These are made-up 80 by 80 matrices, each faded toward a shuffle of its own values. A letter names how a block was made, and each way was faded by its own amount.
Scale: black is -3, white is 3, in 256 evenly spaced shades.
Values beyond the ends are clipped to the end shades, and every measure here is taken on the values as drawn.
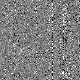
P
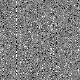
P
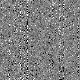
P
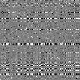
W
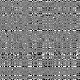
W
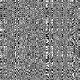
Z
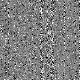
P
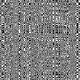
Z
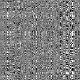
Z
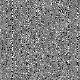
P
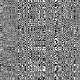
Z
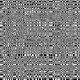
W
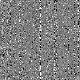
P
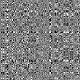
Z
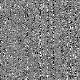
P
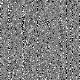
P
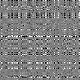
W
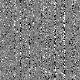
P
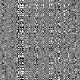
Z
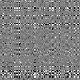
W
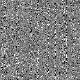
P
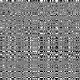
W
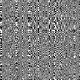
Z
